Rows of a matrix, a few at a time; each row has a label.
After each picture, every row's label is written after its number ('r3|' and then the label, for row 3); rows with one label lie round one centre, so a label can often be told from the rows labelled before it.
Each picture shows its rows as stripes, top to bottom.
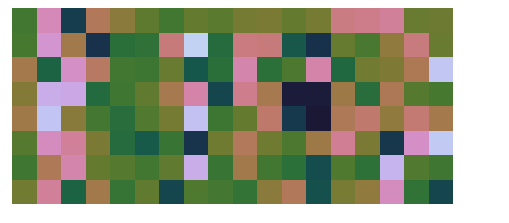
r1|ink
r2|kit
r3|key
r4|kit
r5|kit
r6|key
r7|kit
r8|ink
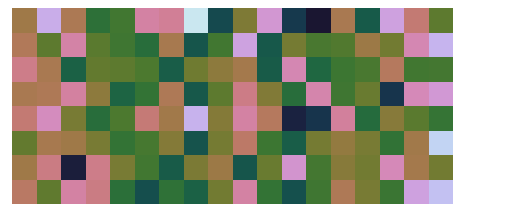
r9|kit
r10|key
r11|ink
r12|key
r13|kit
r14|key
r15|ink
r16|key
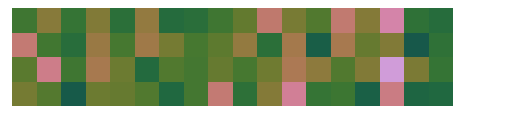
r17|ink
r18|ink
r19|ink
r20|ink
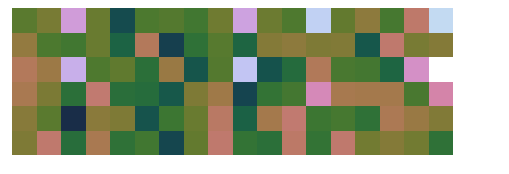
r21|key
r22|ink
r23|key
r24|ink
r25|ink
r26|ink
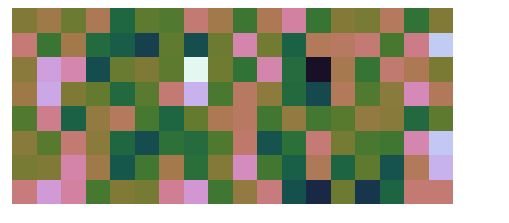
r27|ink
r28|key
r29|kit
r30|kit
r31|ink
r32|key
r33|key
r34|kit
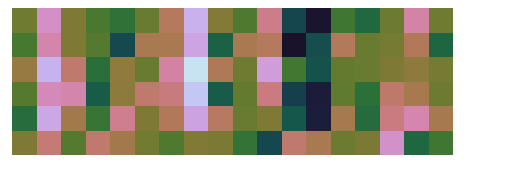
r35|kit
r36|kit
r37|kit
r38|kit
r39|kit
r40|ink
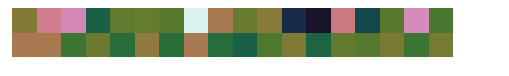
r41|kit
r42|ink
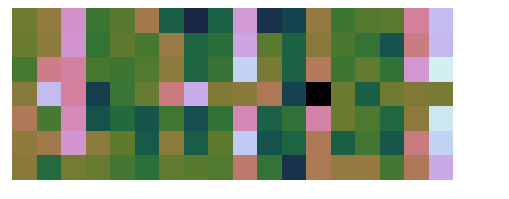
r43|key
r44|key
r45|key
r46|kit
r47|key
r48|key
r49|key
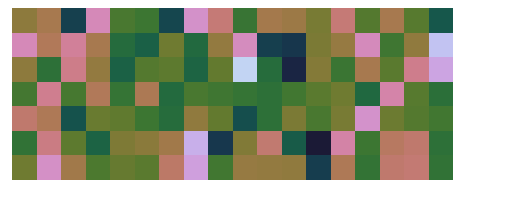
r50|ink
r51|key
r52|key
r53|ink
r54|ink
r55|kit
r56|kit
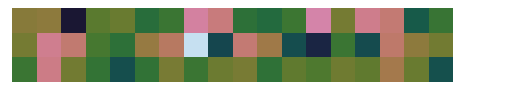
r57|ink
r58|kit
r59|ink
